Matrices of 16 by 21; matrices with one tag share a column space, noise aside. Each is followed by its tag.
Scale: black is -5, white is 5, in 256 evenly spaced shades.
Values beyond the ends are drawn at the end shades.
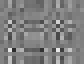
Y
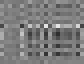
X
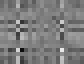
Y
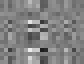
Y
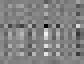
X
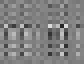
X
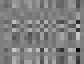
Y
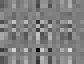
Y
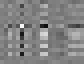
X
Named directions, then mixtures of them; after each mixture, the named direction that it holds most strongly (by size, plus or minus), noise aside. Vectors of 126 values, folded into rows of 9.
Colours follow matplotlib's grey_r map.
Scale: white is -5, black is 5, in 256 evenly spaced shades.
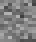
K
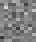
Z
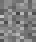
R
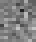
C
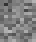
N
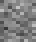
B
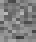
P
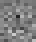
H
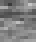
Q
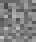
Z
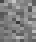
P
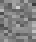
B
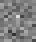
H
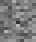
B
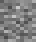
B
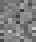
R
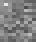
N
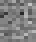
P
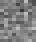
C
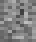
P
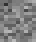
N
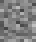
B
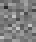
Z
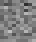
N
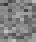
N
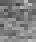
Q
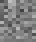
P
